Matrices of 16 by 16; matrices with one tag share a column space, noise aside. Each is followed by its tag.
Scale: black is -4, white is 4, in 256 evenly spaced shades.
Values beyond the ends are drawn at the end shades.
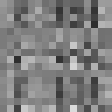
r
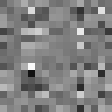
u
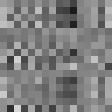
r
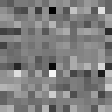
u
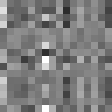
r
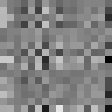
r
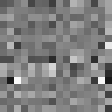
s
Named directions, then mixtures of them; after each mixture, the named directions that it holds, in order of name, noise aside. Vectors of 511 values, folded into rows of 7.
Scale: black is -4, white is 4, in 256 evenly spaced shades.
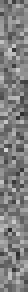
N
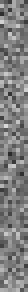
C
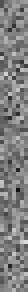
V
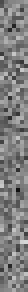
V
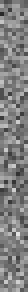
C, N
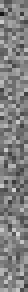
C, N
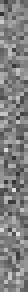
C, N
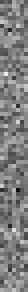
C, V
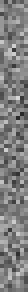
N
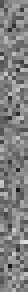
V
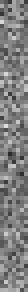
C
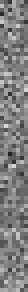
C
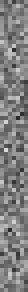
N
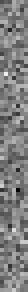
C, V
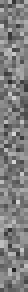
C, N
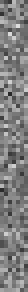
C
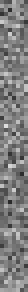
C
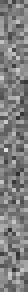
N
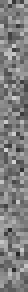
C, N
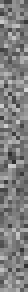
C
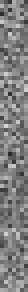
C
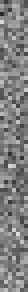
C, N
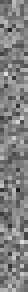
C, V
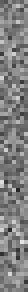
N, V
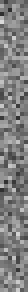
C, N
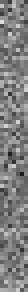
C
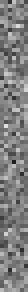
C, N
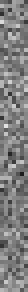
C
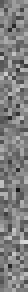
V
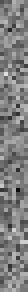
C, V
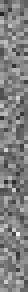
C, N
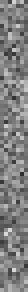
C, N
